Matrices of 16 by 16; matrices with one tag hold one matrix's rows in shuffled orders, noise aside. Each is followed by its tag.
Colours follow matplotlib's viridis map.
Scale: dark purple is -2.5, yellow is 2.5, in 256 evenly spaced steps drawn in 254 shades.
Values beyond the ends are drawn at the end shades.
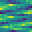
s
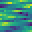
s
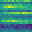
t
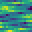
s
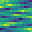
s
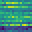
t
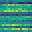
t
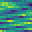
s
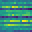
t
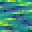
s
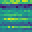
t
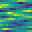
s
